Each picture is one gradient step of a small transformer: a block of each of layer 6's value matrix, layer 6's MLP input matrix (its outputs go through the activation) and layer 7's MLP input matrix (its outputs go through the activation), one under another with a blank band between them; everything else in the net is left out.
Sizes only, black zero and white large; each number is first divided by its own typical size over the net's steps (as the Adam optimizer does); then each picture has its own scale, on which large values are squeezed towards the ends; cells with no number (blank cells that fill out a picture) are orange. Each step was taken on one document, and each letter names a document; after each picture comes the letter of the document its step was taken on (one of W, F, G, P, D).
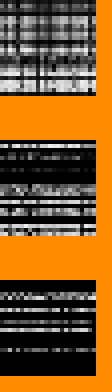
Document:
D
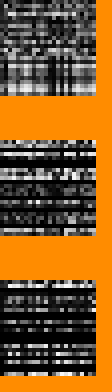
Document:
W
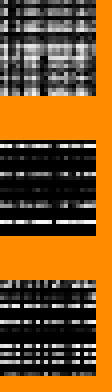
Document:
W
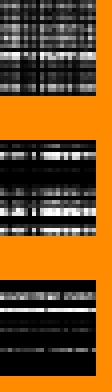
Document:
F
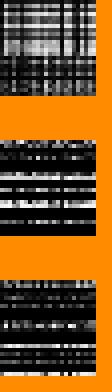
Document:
W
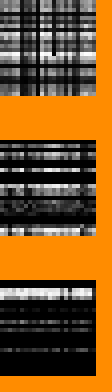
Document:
F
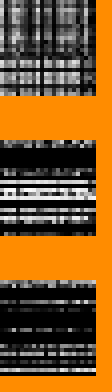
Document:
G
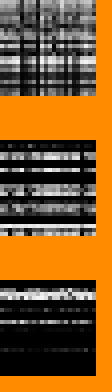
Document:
D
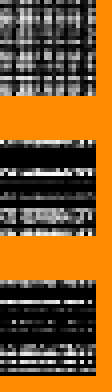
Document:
G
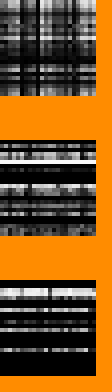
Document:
D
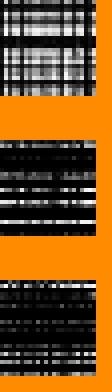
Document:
W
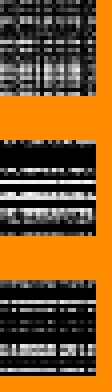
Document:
G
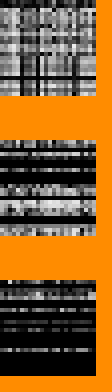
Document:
D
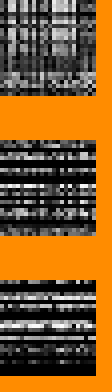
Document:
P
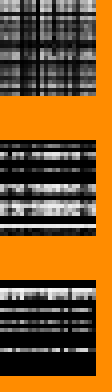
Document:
D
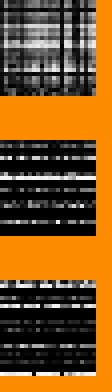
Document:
W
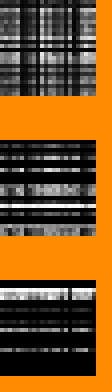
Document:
F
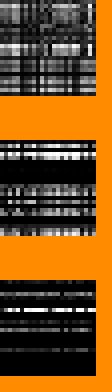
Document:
F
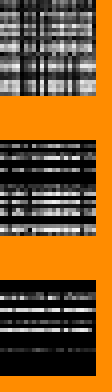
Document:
D
